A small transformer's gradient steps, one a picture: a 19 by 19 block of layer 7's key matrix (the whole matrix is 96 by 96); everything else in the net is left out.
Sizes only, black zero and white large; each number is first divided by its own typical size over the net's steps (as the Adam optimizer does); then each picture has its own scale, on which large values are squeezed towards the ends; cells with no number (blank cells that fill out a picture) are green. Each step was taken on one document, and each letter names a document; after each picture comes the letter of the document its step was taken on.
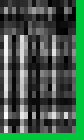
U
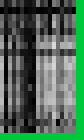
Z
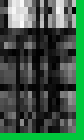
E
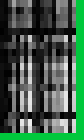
E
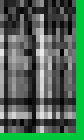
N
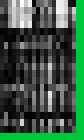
E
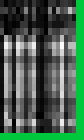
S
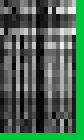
S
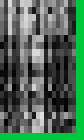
N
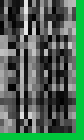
N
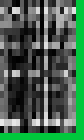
Z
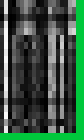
U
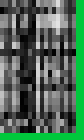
Z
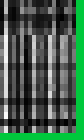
U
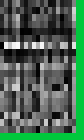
E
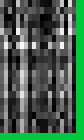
S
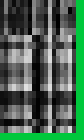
N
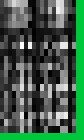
E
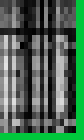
Z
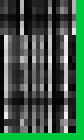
U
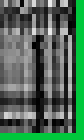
N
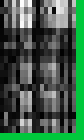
E
